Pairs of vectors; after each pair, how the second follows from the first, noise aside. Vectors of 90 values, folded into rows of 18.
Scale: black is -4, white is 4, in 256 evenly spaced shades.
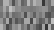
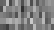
shuffled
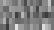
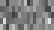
shuffled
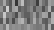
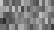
shuffled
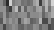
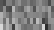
reversed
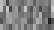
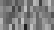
shuffled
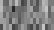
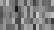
shuffled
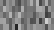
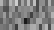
shuffled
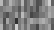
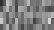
shuffled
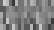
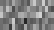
shuffled
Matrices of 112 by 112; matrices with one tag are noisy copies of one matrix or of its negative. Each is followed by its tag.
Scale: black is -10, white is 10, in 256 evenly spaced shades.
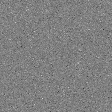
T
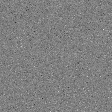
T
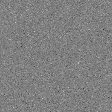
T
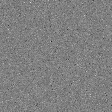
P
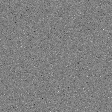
T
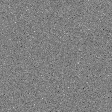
T
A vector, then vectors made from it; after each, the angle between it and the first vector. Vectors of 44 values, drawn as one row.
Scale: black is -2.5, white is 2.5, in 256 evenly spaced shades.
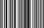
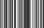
nearly parallel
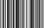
nearly opposite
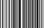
orthogonal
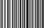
orthogonal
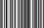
nearly parallel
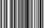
partly aligned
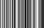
partly aligned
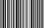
nearly opposite
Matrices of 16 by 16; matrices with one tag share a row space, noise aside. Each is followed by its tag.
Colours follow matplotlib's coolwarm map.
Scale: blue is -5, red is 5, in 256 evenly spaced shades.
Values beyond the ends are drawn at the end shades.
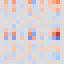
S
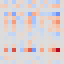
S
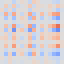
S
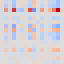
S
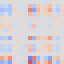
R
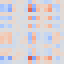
R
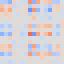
R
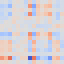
R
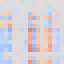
R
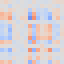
R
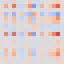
S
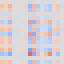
R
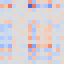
R
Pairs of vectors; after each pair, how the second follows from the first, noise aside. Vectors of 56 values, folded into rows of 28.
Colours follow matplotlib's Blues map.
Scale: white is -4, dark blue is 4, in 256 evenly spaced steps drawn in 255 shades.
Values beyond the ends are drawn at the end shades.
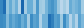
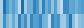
sign-scrambled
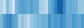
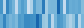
shuffled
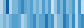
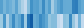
shuffled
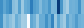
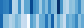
scaled up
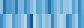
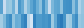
negated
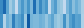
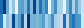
scaled up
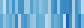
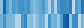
sign-scrambled
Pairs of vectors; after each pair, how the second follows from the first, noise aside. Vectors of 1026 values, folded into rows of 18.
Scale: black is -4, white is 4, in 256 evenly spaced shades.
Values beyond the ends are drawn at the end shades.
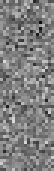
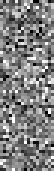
scaled up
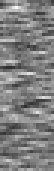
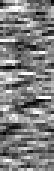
scaled up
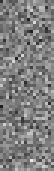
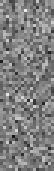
shuffled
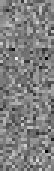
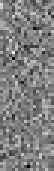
shuffled
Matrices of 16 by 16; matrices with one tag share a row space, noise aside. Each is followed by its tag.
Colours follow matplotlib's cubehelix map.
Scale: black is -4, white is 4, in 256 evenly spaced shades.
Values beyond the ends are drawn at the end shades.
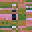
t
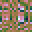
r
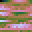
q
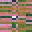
t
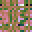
r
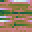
q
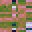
t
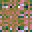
r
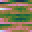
q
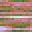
q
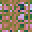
r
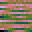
q
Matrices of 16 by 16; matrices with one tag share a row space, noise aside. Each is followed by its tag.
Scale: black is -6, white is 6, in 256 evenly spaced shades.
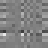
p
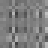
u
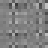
u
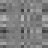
p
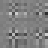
u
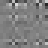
u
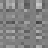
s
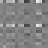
s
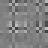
u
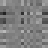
p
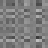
s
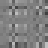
u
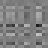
s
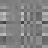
p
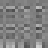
s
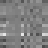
p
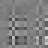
u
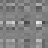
s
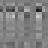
s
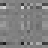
p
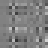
u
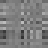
p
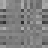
p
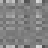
s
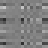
p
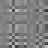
u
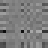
p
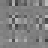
u
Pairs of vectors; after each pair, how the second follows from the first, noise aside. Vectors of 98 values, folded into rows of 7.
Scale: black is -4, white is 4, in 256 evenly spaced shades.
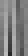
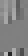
partly zeroed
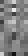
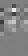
partly zeroed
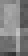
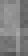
shrunk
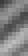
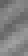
shrunk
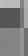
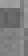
shrunk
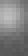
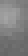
shrunk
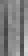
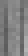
shrunk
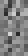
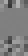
partly zeroed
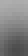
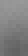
shrunk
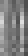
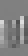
partly zeroed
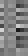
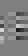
partly zeroed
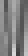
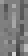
partly zeroed
